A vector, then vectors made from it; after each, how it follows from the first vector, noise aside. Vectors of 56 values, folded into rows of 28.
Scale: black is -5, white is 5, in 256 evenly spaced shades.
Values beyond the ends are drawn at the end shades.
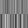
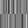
wrapped around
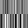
scaled up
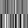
scaled up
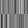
wrapped around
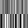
scaled up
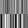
scaled up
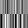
scaled up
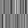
wrapped around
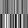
scaled up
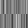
wrapped around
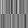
wrapped around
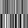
scaled up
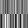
scaled up
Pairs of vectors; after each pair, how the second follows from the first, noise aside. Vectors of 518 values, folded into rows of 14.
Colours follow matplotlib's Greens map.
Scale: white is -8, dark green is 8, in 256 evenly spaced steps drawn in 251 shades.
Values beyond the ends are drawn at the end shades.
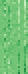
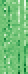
scaled up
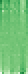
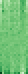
negated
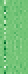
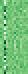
scaled up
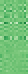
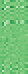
wrapped around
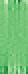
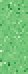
shuffled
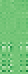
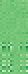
negated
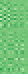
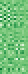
scaled up
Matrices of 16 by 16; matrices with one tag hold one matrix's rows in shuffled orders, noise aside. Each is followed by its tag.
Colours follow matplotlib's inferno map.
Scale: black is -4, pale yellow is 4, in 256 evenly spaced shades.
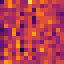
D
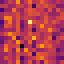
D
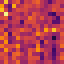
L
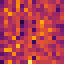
D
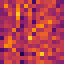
D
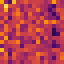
L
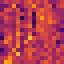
D
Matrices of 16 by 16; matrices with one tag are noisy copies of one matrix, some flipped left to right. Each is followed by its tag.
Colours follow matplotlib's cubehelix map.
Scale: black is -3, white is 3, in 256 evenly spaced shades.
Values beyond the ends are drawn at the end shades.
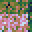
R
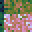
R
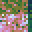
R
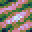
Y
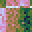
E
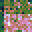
R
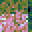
R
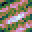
Y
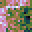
E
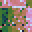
E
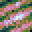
Y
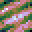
Y
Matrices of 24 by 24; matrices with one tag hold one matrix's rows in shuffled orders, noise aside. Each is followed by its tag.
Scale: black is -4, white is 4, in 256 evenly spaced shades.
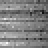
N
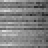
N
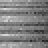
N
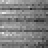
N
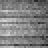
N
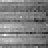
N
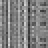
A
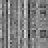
A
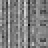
A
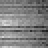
N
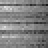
N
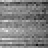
N
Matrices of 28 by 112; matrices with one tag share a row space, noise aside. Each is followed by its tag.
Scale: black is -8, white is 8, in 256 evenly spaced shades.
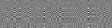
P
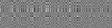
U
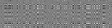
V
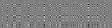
P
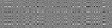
V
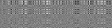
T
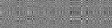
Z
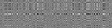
V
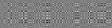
T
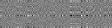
Z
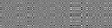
Z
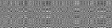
T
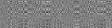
T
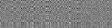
U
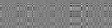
Z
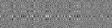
U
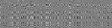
U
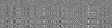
P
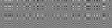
V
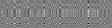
P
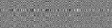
U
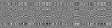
T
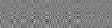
U
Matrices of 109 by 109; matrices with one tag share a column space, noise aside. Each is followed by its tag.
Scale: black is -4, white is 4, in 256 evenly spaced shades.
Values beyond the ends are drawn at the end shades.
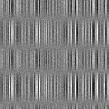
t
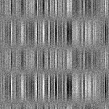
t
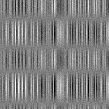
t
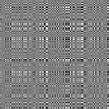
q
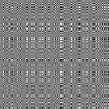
q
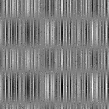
t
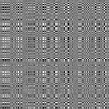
q
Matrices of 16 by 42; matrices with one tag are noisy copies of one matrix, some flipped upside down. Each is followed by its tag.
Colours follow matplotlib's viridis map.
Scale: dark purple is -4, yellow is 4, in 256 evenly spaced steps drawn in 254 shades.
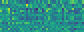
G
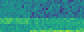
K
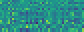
G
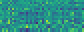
G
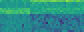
K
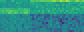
K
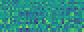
G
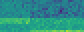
K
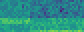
K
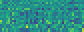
G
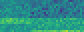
K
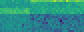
K
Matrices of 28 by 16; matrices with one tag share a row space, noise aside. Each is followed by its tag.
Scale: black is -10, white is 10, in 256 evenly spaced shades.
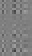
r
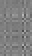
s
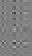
r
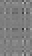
s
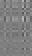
s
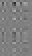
r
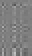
r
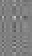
r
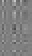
r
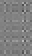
s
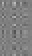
r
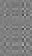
s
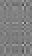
s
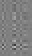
r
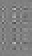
r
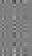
r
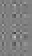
r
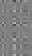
r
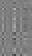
r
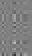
r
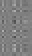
r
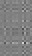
s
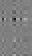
r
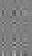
r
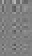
r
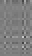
s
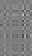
s
